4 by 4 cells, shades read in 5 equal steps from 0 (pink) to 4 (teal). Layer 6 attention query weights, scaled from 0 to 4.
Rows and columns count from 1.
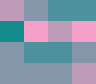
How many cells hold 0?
2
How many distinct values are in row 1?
3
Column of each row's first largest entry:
3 1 2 1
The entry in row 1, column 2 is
2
